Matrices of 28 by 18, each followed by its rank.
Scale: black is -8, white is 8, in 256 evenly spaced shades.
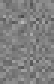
three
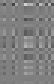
one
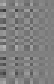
one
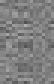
three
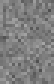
full rank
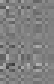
two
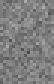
full rank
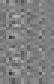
three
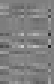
two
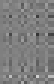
two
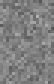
full rank
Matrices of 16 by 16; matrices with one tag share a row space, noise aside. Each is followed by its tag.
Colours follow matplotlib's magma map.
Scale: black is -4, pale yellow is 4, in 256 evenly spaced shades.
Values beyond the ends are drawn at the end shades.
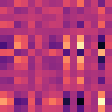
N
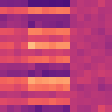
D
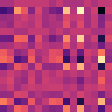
N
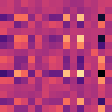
N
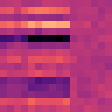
D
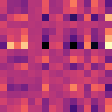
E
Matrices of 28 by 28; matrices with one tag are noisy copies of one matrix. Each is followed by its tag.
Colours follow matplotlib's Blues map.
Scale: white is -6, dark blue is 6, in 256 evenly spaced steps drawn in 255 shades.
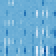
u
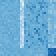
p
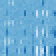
u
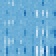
u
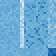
p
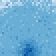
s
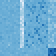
p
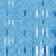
u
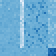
p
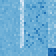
p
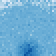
s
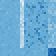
p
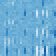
u
